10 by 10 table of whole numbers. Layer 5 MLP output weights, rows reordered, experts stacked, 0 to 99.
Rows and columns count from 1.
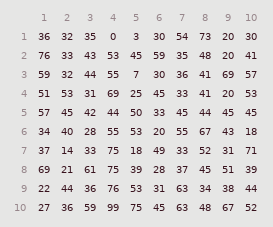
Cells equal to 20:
4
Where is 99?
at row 10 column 4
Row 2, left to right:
76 33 43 53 45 59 35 48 20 41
